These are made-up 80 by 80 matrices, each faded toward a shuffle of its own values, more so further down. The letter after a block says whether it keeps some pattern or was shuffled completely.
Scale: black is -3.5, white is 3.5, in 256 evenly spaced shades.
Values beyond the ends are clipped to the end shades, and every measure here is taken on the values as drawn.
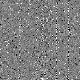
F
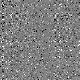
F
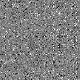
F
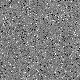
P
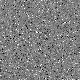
P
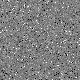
P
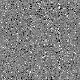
F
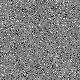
P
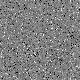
P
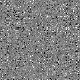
F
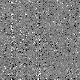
F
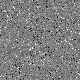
P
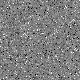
P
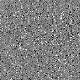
F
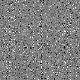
F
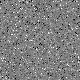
P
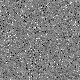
P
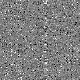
F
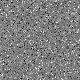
P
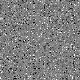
F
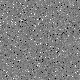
P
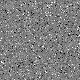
P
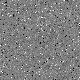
P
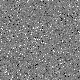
P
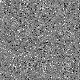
F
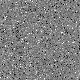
P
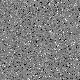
P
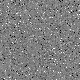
P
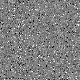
F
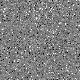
F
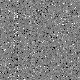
F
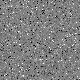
P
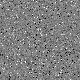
P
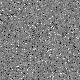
P
